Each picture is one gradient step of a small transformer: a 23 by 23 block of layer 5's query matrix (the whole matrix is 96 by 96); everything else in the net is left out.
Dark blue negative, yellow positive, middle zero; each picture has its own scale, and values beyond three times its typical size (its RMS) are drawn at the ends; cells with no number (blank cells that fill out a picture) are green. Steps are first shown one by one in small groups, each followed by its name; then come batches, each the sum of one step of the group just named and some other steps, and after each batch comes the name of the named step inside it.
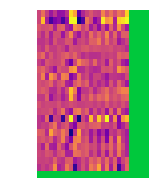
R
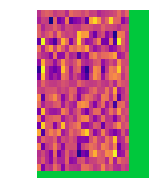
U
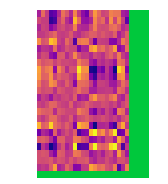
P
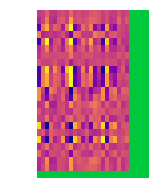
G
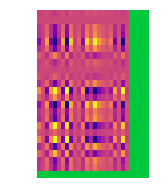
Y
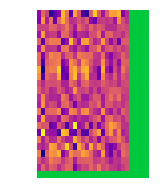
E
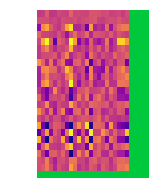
G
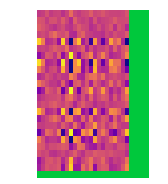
R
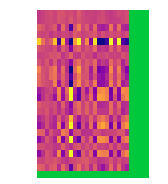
Y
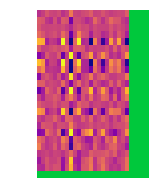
U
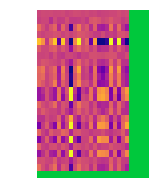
U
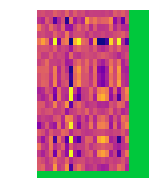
R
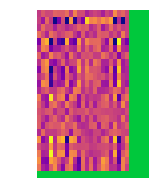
E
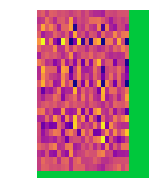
G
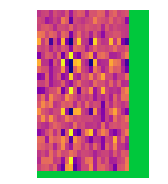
Y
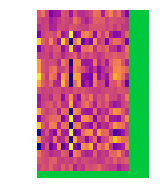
P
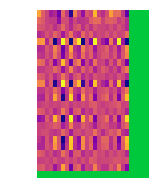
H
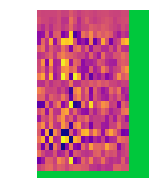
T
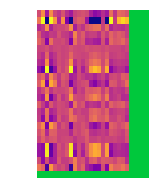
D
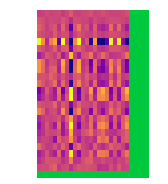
T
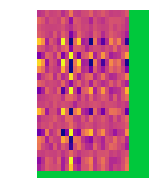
T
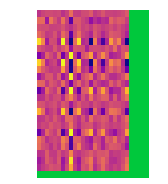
D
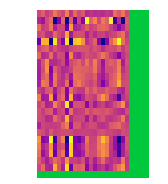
D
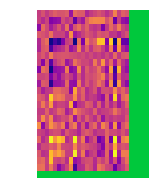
T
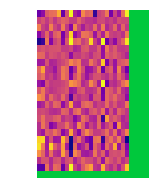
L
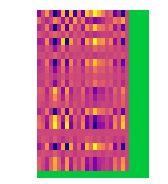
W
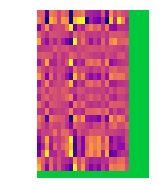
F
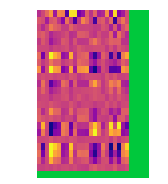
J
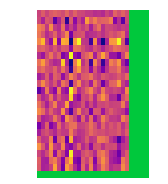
J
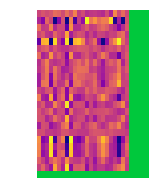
J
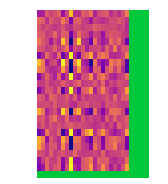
L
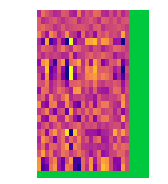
W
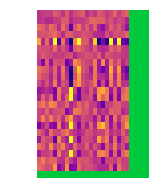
L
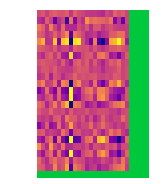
J
